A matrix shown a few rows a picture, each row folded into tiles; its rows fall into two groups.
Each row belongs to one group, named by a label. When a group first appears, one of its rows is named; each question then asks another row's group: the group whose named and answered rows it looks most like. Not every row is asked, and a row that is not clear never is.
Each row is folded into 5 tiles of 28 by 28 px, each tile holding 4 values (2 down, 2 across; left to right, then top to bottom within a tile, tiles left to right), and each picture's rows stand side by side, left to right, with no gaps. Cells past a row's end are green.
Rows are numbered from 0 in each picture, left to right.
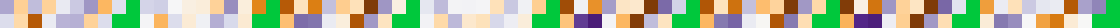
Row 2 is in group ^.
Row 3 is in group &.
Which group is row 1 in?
&
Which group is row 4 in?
^
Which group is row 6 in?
^
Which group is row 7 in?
^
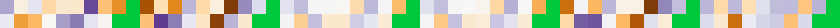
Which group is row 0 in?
&
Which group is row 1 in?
^
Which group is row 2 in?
&
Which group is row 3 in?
&
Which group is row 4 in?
^
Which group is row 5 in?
&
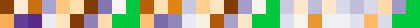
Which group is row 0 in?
^
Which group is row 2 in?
&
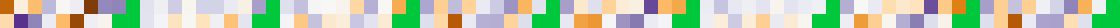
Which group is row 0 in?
^
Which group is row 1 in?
&
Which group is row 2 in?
&
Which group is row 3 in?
&
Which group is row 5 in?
&
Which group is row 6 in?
&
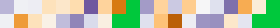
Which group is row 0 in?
&
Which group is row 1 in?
&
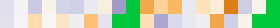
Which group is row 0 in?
&
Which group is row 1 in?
^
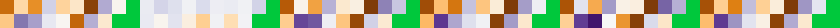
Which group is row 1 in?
&
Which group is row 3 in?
^
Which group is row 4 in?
^
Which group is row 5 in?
^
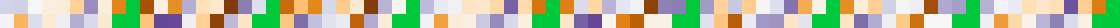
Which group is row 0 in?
&
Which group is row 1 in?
^
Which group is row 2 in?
^
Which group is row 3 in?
&
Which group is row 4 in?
^
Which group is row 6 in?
^
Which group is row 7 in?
&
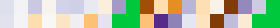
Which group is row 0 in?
&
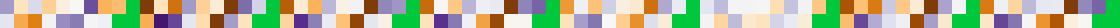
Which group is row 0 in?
&
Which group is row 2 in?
^
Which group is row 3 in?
^
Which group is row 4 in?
^
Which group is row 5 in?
&
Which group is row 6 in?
^
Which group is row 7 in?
^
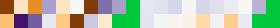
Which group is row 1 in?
&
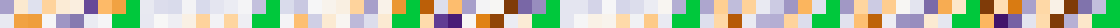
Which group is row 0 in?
&
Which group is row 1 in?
&
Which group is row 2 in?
&
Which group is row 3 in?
^
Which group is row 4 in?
&
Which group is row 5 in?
&
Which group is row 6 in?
&
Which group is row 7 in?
^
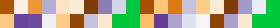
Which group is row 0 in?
^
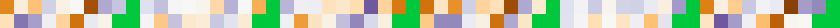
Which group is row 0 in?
^
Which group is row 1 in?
&
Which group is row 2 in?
&
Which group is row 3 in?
^
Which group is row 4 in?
&
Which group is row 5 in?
^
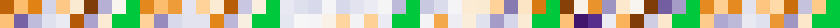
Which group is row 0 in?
^
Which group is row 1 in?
^
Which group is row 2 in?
&
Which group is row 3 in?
&
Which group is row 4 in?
^
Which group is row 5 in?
^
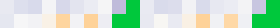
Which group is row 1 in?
&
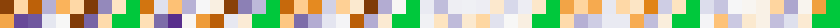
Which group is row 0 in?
^
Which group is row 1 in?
^
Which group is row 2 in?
^
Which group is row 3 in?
&
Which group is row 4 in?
^
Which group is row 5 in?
&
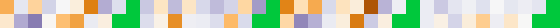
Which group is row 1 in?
&
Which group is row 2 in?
^
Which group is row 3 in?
&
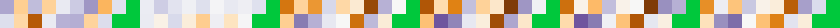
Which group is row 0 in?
&
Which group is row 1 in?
&
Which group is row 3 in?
^
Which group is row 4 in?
^
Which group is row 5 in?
^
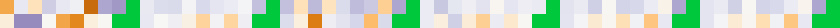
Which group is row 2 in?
&
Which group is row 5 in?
&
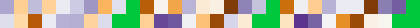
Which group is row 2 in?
^
